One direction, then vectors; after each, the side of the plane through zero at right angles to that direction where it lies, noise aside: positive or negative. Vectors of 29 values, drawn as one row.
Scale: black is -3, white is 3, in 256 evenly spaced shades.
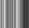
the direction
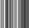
positive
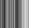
negative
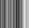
negative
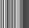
positive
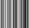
positive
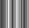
positive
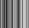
negative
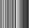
positive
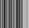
negative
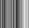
negative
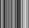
negative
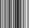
negative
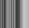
negative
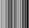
positive
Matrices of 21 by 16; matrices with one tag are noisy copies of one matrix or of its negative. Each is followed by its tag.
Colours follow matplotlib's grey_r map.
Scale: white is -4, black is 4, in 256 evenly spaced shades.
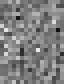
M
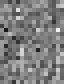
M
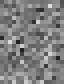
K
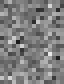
K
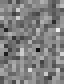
M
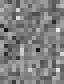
M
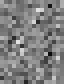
K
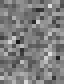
K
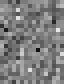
M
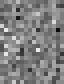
M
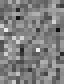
M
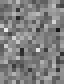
M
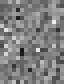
M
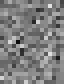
K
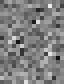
K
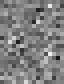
K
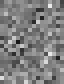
K
